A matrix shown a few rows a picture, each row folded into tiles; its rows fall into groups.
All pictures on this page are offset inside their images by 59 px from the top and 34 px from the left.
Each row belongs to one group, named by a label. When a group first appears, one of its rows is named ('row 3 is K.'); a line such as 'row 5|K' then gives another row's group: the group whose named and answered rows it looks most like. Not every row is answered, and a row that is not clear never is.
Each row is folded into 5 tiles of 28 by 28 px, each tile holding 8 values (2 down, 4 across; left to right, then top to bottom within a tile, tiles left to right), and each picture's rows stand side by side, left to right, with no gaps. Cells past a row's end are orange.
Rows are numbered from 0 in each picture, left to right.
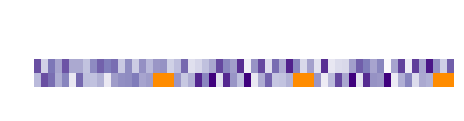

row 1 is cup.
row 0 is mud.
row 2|cup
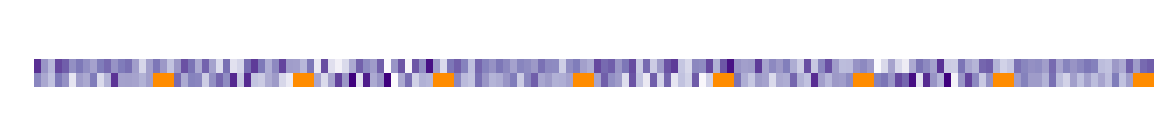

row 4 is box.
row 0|mud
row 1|box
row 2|cup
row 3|mud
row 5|mud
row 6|cup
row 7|box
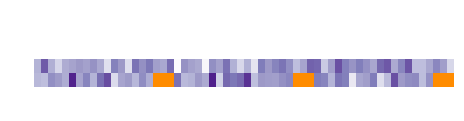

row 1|cup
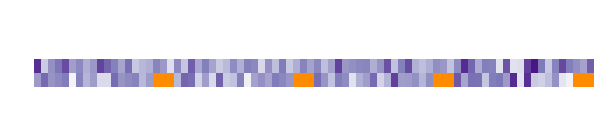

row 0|mud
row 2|mud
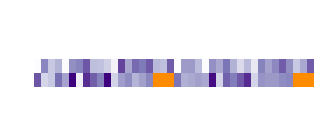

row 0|cup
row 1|cup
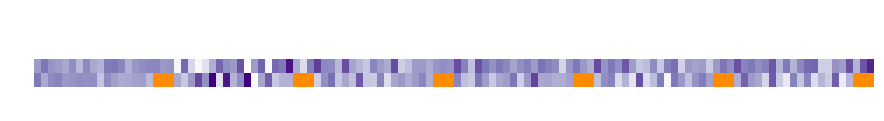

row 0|box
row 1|cup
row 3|mud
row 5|box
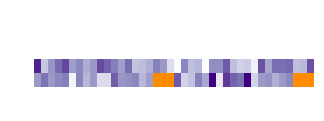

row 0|mud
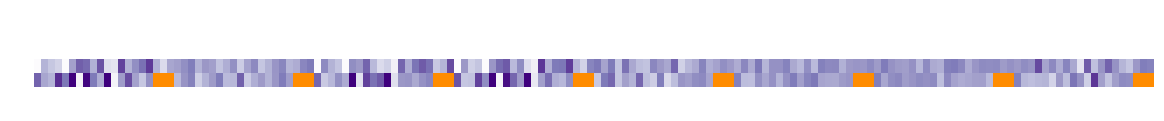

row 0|cup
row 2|cup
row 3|cup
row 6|box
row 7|mud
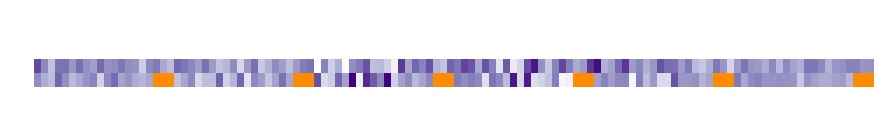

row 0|mud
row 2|cup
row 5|box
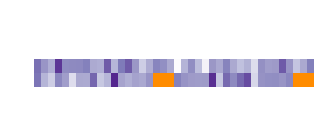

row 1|cup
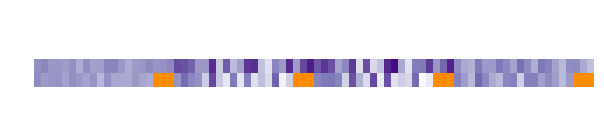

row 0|box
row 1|box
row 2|box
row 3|mud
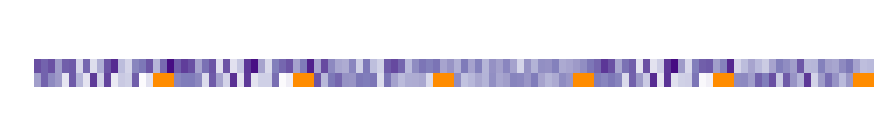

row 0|box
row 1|box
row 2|box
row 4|box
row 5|cup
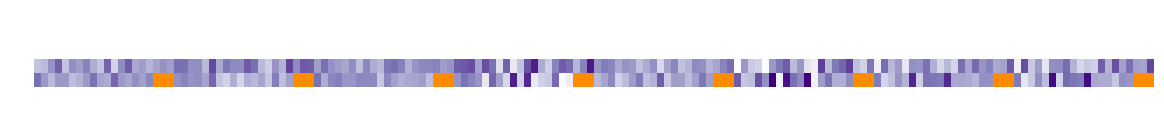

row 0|mud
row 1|box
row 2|box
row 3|box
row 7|cup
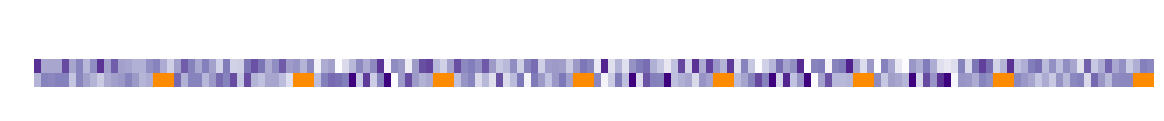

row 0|mud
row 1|box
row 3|mud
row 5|cup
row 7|mud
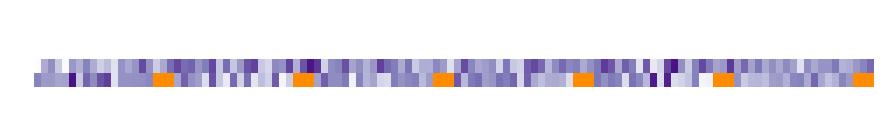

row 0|cup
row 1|box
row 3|box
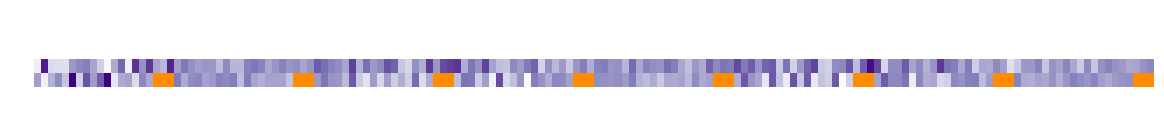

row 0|cup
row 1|box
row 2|box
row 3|mud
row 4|box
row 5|box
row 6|mud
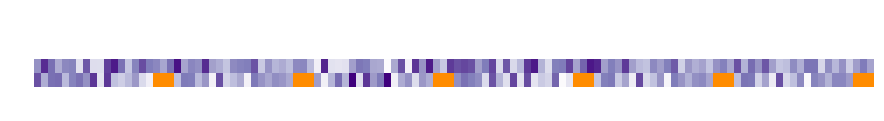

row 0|box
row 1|mud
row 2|cup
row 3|box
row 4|mud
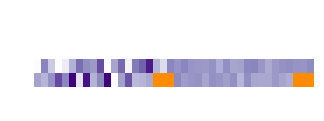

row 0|cup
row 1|box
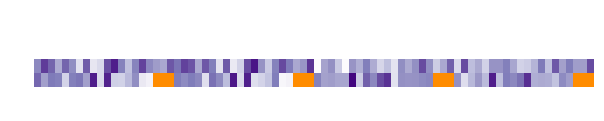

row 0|box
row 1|box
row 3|cup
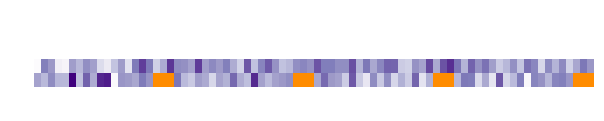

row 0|cup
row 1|mud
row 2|box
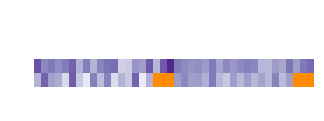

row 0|box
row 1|box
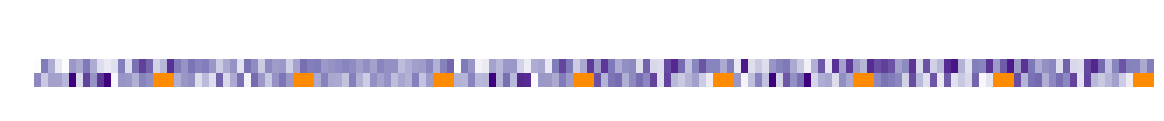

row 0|cup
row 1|mud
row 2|box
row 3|cup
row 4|box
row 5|cup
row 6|box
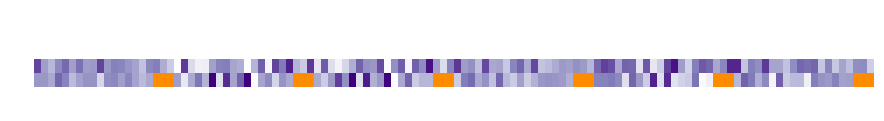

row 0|mud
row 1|cup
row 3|mud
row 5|mud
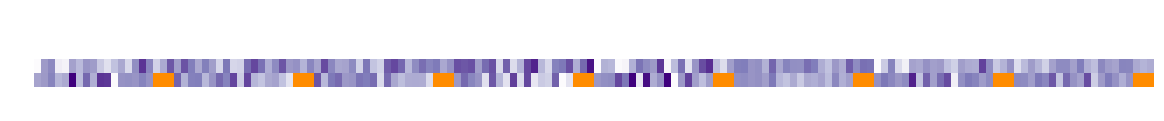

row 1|box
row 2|box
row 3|box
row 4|cup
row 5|box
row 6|cup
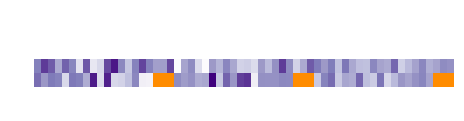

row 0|box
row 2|mud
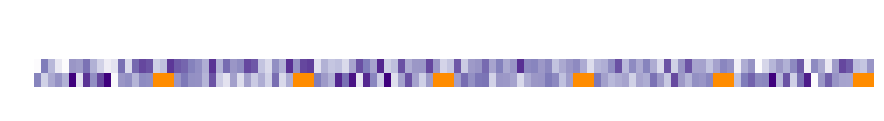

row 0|cup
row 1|box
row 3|mud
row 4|mud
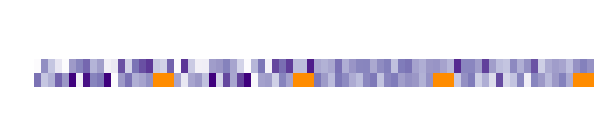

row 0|cup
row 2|mud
